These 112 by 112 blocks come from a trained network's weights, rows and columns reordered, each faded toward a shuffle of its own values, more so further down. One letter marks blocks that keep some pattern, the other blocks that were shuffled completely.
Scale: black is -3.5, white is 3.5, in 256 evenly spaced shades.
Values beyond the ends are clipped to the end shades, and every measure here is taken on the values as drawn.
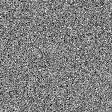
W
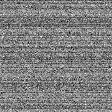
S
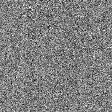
S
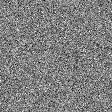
W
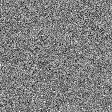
W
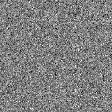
S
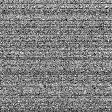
S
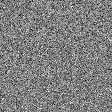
W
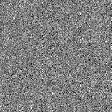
S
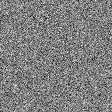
W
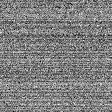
S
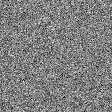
W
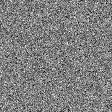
W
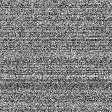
S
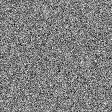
W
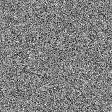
W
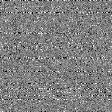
S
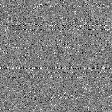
S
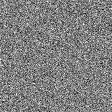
W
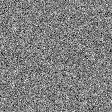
W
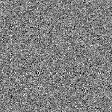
S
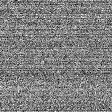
S
